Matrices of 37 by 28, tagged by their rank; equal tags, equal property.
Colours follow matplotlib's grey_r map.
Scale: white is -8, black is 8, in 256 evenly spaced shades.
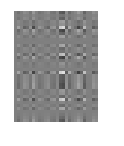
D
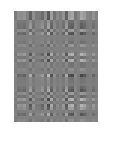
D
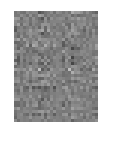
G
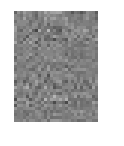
G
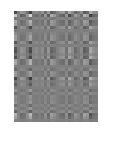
D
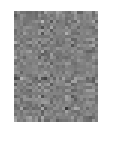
G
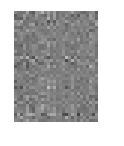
G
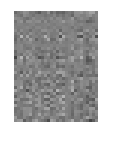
G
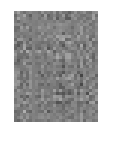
G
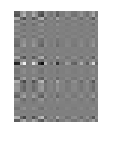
D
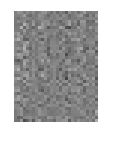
G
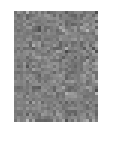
G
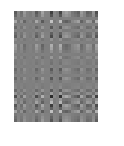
D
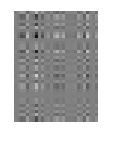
D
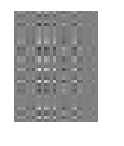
D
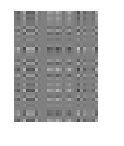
D
